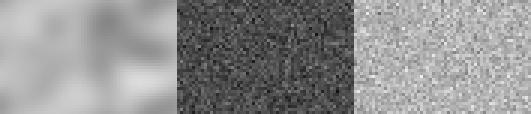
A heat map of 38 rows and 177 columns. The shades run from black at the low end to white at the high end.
The table splits into one row of 3 panels. Panel 1,1: high, smooth. Panel 1,2: low, fine-grained. Panel 1,3: high, fine-grained.
